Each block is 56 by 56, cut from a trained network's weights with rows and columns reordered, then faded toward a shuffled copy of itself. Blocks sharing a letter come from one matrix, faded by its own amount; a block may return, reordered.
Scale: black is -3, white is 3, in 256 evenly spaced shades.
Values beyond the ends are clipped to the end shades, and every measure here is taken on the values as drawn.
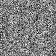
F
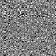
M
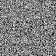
F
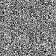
F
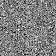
F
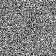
F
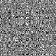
M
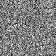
F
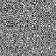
M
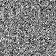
F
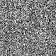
F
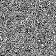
F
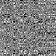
M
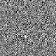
M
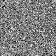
F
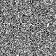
F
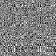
M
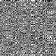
M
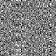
M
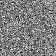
F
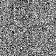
F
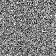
F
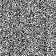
F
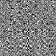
M
